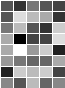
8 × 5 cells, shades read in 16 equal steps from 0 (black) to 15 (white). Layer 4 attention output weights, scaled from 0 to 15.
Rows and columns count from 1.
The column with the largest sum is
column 2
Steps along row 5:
up down up down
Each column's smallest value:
2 0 4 3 2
